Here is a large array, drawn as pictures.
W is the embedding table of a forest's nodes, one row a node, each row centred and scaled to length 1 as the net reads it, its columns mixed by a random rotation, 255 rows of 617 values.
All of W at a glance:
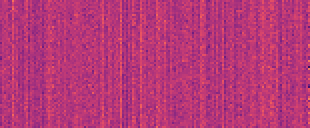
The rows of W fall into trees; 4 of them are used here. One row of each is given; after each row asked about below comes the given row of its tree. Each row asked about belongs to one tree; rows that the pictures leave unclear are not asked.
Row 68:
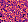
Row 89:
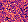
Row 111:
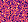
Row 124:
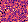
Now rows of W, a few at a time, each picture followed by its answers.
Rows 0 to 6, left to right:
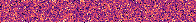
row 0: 89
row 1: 89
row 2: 89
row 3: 68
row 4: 89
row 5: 124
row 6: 68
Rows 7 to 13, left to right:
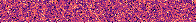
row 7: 68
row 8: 89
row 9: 124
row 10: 89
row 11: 68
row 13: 89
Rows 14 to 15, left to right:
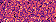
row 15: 124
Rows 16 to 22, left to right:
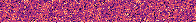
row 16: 89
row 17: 89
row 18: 68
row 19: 89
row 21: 68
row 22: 124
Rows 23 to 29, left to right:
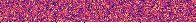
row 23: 124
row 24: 111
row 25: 68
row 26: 68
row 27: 89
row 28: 124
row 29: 89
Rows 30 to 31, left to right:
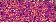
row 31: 89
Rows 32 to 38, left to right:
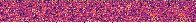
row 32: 89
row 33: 89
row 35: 68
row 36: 89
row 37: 89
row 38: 89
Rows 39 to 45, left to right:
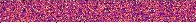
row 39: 68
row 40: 124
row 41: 68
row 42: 124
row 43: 89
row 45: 124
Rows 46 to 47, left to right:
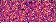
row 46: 111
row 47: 68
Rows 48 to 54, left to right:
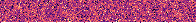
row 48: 124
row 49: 89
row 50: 89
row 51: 68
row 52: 68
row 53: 68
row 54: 89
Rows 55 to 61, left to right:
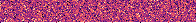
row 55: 68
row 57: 68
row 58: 124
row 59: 124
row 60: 68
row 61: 111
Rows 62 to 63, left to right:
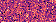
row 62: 124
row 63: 89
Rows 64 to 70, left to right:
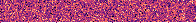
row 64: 111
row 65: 89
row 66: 68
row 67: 89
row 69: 124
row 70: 89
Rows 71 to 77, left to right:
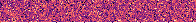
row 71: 89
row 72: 89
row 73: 111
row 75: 68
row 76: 68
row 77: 68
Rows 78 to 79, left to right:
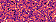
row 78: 68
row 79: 124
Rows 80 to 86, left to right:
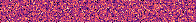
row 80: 89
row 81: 111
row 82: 68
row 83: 68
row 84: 68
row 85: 124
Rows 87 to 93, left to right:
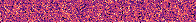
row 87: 124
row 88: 124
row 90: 89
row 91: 111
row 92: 68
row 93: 89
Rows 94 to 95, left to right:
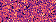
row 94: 89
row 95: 89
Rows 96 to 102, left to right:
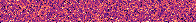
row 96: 68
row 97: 124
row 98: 68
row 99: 89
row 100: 68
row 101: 89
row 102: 68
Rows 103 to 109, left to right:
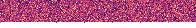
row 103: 111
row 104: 89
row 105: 124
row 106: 68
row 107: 68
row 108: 124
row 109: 89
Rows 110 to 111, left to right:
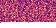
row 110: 111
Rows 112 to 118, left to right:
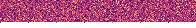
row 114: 124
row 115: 68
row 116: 111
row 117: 68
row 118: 68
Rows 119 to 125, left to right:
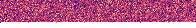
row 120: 124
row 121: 111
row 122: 89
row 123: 111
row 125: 89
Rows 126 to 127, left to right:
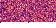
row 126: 68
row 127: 68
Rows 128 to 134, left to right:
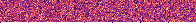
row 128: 124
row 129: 89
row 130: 111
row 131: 124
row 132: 68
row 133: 68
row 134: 68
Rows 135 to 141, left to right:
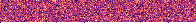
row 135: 68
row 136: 89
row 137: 89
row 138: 68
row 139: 89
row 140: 89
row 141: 68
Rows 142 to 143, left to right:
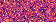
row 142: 68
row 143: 68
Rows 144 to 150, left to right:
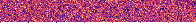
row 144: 68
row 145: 68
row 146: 68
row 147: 89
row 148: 68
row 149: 124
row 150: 111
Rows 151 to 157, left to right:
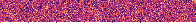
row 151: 89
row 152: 124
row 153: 68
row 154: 89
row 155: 111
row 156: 68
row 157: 89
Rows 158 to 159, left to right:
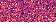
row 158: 89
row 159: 111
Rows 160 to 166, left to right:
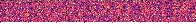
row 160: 124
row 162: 111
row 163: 68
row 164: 89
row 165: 111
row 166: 124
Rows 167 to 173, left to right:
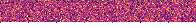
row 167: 124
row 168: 68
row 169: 68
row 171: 111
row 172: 68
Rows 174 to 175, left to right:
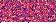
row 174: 68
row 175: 68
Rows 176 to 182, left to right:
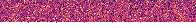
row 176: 89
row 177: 124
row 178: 68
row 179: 111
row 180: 111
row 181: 124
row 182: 89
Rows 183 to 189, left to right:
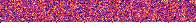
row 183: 68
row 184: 111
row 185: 124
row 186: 124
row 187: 124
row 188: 89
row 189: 89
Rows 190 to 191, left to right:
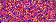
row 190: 68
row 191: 111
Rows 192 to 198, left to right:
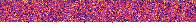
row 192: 89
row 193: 68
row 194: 89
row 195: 68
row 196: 124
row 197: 89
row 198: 89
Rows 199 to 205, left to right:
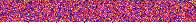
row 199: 89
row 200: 68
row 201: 68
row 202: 124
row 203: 124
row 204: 124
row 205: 89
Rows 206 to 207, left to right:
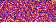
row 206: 68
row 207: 89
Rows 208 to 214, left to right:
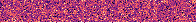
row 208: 89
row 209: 111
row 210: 68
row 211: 68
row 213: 89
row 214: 89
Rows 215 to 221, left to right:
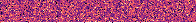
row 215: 89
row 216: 124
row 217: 124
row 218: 68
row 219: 68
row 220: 68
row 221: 68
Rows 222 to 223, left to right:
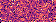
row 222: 68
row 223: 89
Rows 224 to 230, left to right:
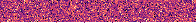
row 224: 89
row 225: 89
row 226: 124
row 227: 68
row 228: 68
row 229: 68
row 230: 89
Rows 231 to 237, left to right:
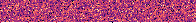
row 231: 89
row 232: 124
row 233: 124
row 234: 89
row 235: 68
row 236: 111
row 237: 124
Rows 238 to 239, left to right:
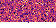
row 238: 89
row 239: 68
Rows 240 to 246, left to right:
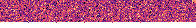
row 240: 89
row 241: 111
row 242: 124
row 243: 124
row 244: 124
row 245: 111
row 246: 89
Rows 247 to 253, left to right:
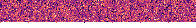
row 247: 89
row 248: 124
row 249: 89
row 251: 111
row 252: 89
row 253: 89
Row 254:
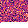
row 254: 124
